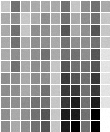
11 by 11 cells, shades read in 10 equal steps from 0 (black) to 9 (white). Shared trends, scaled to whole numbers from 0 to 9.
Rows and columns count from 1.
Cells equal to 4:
25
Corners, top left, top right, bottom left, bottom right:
7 6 5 9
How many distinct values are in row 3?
5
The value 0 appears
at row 10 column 10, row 11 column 8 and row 11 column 10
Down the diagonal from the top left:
7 5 7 5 4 7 2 2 4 0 9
